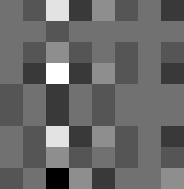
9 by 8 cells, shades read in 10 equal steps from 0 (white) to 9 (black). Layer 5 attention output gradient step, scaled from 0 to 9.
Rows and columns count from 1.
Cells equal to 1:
2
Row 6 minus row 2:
1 0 1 0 1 0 0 0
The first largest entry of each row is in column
4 3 2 2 3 3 4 2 3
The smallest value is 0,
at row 4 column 3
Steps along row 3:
up down up down up down up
